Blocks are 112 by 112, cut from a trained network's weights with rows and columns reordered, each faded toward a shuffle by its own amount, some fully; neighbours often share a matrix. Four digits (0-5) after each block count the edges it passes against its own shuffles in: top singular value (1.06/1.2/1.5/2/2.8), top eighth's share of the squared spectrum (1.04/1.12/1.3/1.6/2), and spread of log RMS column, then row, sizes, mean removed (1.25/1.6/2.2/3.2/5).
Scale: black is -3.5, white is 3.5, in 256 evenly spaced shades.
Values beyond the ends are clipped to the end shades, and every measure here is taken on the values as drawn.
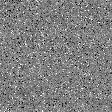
0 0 0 0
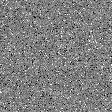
0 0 0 0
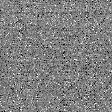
2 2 2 0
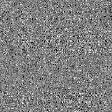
3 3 2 3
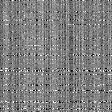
5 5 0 4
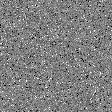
0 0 0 0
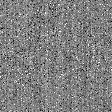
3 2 0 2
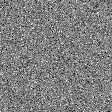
0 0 0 0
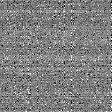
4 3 3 0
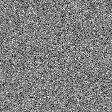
1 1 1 0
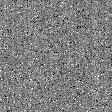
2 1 0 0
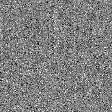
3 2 0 1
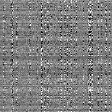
4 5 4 1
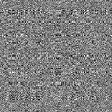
4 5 2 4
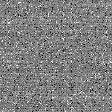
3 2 2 0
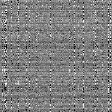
4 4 4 1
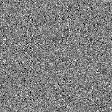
3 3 2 2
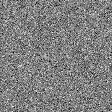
0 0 0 0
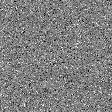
1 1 0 0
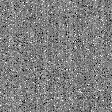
2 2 0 2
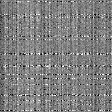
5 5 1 4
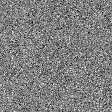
1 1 0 0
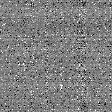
3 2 3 0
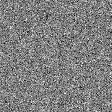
2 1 0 0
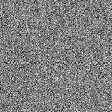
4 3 0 2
